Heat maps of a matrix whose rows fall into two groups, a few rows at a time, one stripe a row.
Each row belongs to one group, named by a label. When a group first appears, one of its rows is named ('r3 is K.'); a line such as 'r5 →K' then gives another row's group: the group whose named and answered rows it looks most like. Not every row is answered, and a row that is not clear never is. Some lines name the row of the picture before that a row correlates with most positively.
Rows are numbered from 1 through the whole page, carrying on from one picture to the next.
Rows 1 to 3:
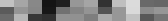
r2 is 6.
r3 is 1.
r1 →6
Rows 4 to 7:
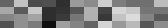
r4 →1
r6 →6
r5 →6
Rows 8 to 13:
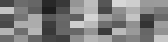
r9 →6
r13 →1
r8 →6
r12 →6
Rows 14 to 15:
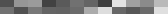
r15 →1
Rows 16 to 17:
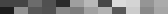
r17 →1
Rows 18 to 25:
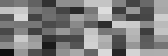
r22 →1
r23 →1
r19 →1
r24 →1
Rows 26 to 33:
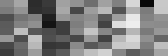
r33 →1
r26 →1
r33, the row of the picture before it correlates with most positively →18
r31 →6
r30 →1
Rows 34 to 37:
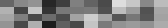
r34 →6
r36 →1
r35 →6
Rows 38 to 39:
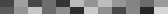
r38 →1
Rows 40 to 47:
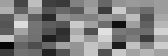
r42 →1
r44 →1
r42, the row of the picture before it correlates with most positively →38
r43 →1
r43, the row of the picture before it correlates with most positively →38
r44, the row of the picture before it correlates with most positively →38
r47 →6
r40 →6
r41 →6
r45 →1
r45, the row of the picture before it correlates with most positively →38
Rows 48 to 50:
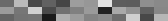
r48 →1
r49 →6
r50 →1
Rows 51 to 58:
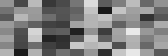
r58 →6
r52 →6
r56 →6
